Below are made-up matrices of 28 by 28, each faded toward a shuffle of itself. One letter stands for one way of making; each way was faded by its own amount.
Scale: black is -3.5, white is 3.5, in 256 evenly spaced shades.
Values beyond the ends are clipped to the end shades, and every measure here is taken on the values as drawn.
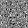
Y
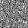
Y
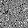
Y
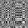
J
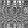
J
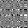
J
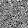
Y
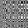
J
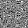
Y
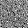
Y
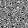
Y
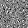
Y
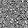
Y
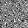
Y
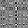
J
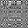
J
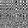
J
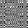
J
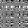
J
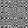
J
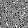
Y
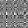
J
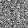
Y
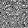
Y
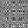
J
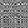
J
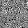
Y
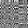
J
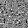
Y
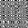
J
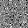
Y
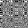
J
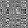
J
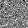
Y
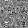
Y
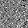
Y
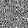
Y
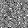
Y
